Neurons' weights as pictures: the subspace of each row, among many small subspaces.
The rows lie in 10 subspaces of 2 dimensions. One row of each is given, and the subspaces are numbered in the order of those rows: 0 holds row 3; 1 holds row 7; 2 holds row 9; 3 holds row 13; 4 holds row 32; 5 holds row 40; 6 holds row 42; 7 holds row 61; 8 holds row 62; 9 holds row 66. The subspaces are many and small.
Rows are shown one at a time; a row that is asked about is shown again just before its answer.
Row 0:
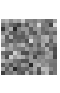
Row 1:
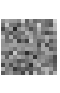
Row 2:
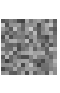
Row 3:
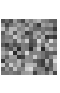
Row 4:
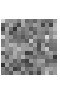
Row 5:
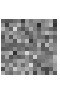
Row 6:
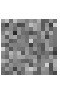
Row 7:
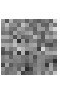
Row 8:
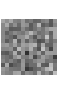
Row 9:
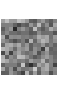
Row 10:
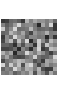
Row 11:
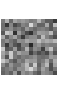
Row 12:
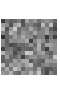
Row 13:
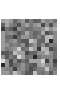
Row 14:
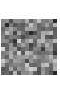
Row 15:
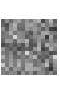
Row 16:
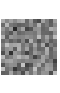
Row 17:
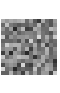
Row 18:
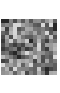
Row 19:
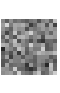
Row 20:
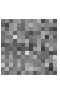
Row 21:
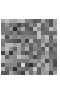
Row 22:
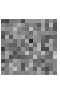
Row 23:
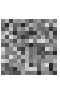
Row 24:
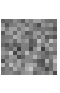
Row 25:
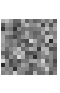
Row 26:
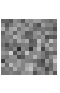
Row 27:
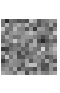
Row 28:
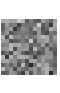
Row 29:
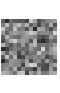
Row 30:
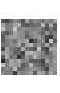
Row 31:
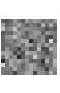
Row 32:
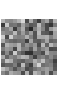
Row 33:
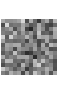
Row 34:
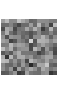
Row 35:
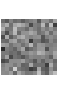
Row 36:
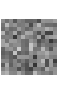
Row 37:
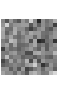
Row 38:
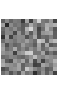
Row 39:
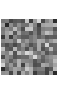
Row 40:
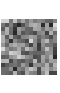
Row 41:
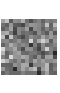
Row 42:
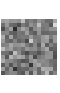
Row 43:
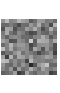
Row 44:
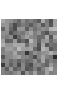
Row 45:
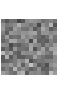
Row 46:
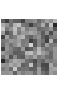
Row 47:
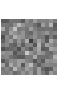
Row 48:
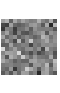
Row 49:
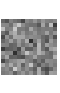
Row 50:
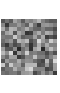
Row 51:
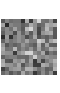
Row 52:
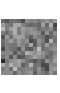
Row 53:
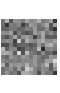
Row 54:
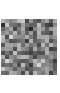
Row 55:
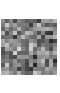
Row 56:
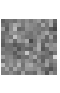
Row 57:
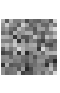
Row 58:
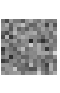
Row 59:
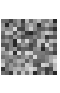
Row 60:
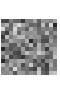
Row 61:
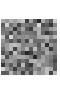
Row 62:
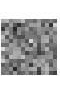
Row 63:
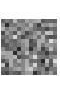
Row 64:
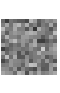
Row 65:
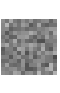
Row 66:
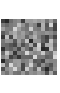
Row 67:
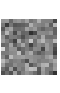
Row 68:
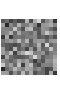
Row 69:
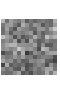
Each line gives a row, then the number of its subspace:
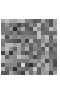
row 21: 2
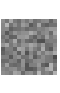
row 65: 9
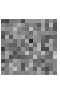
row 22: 9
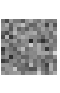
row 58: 9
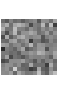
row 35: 8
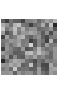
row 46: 0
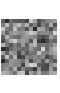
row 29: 2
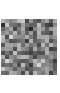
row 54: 4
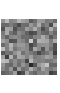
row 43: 7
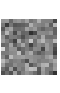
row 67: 6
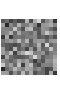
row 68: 7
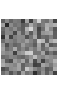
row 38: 4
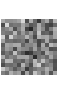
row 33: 4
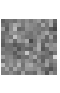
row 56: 5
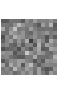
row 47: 8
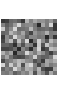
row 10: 8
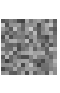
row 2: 4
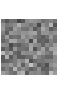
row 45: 7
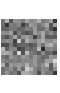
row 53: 1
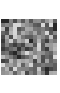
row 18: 5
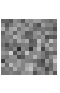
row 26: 0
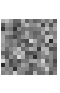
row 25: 3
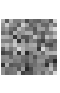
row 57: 1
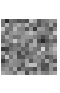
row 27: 2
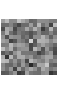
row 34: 7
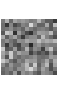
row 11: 0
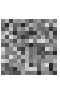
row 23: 9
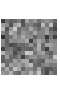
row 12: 1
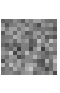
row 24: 0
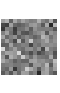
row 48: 1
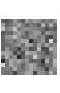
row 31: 3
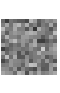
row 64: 2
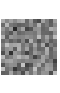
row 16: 2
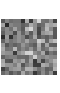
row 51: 4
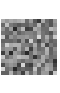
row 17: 2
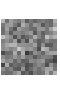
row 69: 1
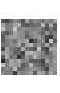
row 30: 3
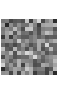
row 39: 7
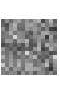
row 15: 5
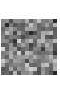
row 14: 6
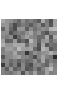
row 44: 5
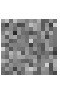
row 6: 5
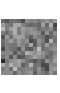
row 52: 0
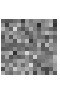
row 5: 6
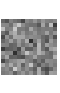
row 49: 8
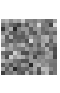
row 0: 6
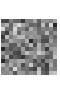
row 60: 8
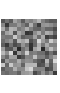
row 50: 0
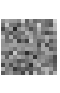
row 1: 6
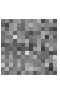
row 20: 5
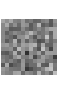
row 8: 9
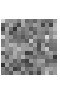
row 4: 1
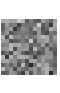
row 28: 7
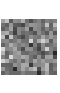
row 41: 9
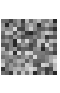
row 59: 6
